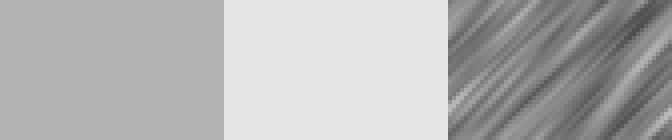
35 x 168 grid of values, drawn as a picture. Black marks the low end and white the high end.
It is made of 1 by 3 panels. Panel 1,1: high, flat. Panel 1,2: very high, flat. Panel 1,3: middling, slanting up to the right.
